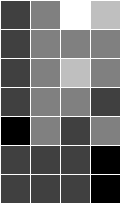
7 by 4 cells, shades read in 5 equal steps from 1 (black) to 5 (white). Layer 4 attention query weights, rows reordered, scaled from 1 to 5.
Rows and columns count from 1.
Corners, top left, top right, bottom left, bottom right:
2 4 2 1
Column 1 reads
2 2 2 2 1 2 2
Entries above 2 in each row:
3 3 3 2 2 0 0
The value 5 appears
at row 1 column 3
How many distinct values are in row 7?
2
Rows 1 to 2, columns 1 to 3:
2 3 5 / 2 3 3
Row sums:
14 11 12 10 9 7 7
